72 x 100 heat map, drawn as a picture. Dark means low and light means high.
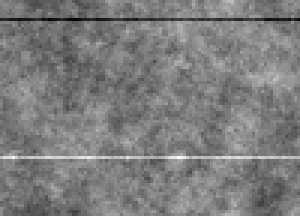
Odd lines: rows 7 and 53. Histogram: heavy tails on both sides. Grain: streaks across.
